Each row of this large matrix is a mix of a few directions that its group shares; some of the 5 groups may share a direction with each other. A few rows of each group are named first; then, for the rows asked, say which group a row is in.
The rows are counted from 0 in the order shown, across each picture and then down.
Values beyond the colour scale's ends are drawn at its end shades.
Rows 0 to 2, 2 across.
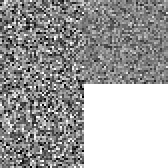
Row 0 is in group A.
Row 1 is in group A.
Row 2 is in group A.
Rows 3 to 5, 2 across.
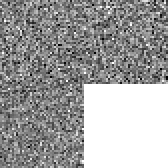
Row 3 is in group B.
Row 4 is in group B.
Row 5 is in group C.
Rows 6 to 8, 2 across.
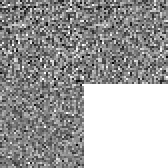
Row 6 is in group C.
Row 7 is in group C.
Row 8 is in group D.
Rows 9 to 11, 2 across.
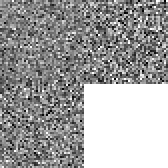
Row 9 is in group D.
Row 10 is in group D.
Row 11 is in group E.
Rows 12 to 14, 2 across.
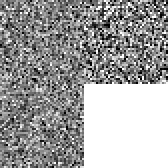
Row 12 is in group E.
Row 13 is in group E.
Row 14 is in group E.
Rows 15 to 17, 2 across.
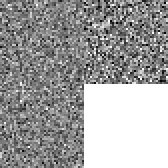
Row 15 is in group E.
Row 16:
B
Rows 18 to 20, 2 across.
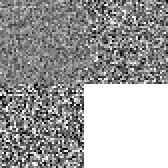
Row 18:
C
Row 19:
A
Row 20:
E
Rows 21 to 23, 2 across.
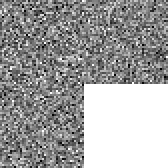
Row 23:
D
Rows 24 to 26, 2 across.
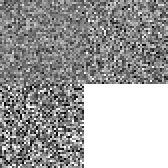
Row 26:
B
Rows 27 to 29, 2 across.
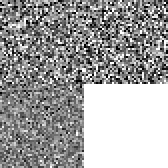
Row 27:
B
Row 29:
A
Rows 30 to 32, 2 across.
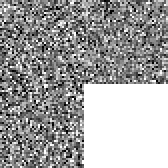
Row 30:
D
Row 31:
E
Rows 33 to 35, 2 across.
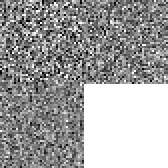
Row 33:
D
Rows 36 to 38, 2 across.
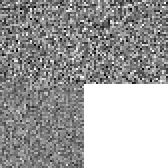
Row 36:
C
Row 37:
B
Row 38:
B
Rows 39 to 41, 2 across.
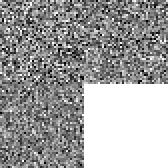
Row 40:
D
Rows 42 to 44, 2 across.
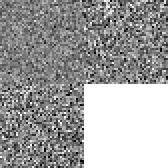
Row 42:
D
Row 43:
E
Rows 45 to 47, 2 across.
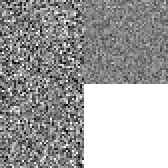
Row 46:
A
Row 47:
E
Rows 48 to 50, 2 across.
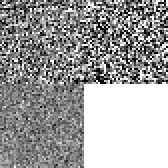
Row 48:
C
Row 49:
D
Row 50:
D
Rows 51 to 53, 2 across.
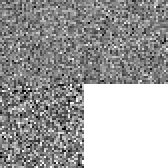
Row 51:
C
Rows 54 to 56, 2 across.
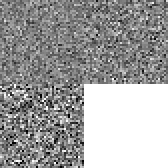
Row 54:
B
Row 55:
D
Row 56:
A
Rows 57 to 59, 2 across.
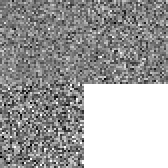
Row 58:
A
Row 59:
B
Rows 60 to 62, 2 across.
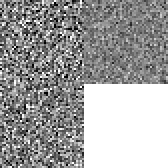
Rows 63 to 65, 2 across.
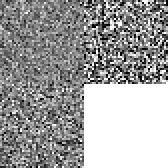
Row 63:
E
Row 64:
A
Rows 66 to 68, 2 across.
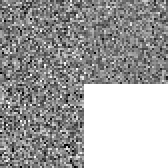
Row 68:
E
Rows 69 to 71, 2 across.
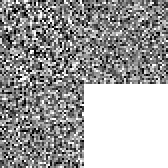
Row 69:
A
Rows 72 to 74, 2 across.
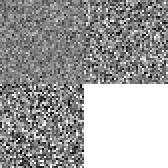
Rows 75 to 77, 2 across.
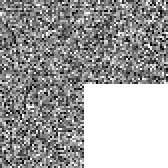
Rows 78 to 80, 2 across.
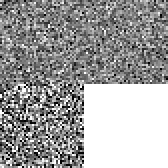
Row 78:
A
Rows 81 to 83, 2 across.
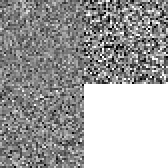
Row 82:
C
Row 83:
D
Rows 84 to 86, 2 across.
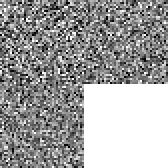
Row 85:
D
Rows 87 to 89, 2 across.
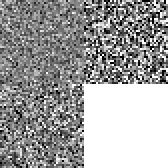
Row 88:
A
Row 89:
D
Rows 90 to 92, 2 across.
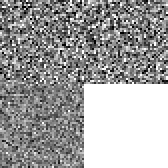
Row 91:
A
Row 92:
E
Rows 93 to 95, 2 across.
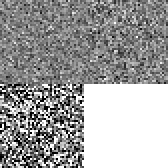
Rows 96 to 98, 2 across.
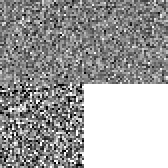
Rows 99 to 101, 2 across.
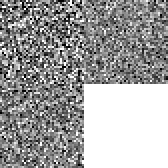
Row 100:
B
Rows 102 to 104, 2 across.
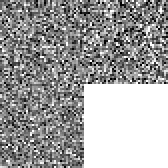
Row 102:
E
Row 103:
E
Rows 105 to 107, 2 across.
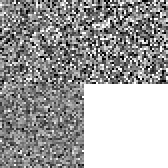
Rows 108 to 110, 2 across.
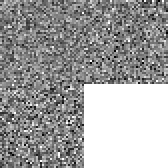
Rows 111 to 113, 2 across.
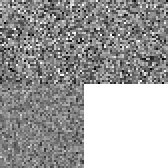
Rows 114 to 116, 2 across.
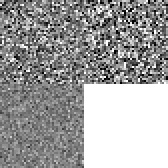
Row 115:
A
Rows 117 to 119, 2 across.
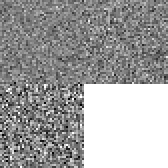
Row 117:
D
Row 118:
C
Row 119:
E
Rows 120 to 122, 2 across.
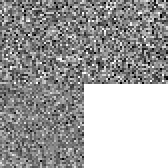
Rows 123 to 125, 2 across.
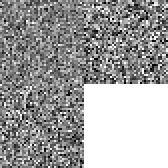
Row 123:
B
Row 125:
C
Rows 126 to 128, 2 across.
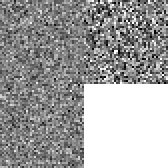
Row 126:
A
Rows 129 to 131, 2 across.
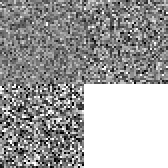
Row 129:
A
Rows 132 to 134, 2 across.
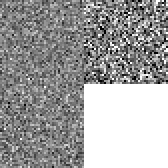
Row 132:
D
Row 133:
D
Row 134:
E
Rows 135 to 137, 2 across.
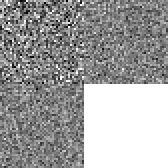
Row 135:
E
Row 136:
C
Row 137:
E
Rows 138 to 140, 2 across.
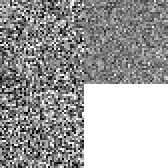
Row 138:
D
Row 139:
C
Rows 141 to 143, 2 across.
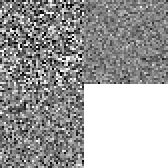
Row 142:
D
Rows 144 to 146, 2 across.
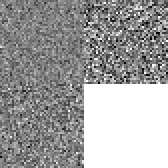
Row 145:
D
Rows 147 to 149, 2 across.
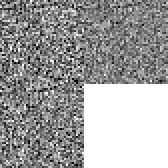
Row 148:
C
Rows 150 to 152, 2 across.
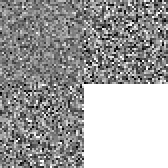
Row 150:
C
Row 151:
E
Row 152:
A
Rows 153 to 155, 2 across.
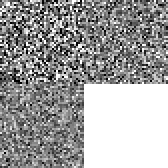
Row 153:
D
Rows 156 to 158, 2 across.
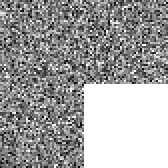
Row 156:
E
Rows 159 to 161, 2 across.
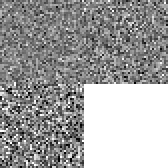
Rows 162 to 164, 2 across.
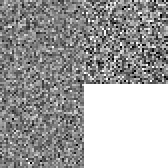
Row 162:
A
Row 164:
D
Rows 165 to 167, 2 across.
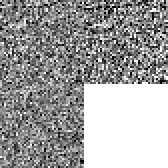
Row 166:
C
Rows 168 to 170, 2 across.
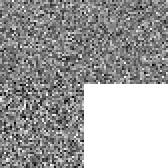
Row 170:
E
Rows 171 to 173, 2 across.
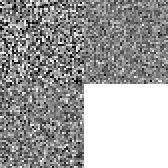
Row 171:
C
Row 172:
C
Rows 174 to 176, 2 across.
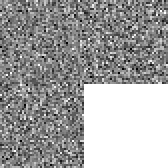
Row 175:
E
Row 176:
E
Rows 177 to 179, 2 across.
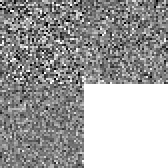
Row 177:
A
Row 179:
E
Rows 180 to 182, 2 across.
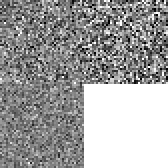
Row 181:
E
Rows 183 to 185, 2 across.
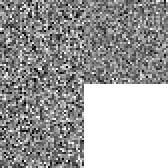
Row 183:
E
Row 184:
D
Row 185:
C
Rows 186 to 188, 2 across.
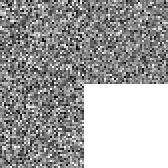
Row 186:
E
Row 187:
D
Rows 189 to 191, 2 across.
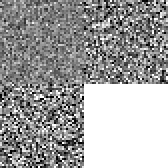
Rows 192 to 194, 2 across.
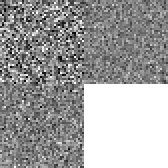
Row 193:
E
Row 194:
D
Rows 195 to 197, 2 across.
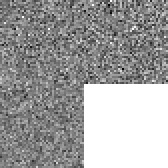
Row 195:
D
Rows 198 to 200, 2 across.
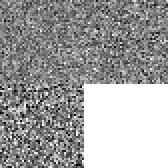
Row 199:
D
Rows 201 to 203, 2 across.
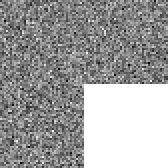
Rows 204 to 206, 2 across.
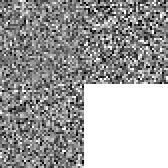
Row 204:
E
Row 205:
A
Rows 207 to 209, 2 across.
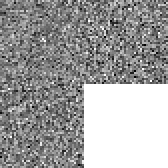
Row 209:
A
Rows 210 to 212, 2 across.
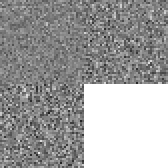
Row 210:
A
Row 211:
E
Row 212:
E
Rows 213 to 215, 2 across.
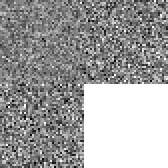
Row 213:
E
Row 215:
E
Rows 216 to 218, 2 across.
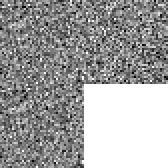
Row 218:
A
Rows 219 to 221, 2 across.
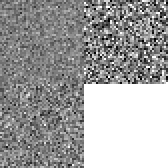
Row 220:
C
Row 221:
E
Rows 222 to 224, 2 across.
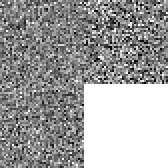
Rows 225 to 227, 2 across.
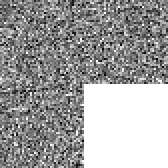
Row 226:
C
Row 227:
C
